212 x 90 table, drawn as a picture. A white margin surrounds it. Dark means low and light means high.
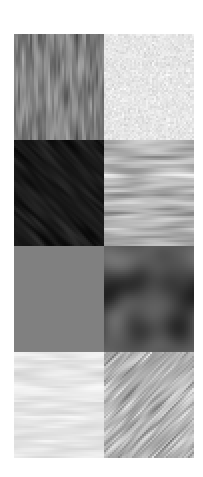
It is made of 4 by 2 panels. Panel 1,1: middling, streaked downward. Panel 1,2: very high, fine-grained, faint in contrast. Panel 2,1: very low, slanting down to the right, faint in contrast. Panel 2,2: high, streaked across. Panel 3,1: middling, flat. Panel 3,2: low, smooth. Panel 4,1: very high, streaked across, faint in contrast. Panel 4,2: high, slanting up to the right.
